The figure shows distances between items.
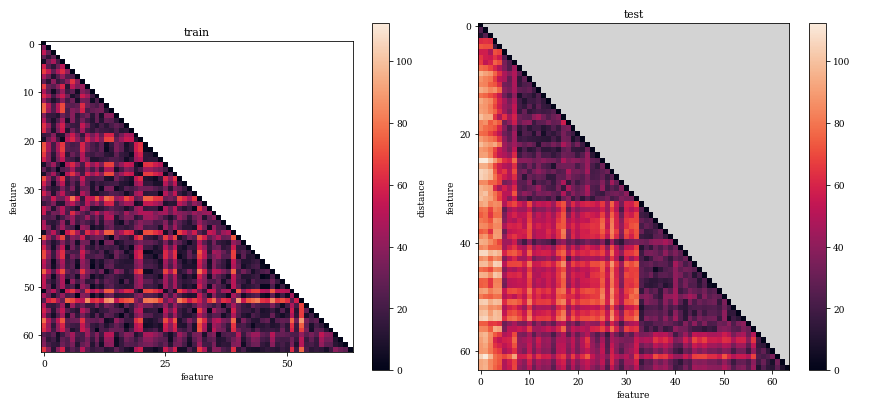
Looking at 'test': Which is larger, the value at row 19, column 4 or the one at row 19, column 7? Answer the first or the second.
the first
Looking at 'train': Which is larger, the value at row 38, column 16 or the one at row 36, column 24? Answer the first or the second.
the second
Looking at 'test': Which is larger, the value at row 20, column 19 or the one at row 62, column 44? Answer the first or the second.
the second
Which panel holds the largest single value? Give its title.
test
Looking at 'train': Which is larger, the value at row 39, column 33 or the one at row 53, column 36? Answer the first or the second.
the second
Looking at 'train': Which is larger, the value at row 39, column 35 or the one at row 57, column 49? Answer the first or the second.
the first
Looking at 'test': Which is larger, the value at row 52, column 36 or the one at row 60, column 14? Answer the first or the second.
the second
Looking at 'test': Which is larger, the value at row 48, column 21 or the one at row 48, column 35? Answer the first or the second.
the first
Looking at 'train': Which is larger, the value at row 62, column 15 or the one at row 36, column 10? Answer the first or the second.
the second
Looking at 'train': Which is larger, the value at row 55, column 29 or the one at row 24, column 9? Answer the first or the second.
the second
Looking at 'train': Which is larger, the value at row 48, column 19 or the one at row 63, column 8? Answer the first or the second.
the second
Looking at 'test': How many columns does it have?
64
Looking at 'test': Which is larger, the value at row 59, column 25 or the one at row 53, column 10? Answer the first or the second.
the second
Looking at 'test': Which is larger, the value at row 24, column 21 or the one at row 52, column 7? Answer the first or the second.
the second
